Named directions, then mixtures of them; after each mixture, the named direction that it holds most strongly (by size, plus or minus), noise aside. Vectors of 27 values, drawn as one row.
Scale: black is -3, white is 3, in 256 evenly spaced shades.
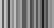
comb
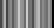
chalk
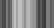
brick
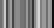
chalk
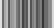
comb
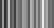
comb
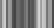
brick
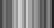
brick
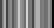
chalk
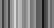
brick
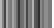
chalk
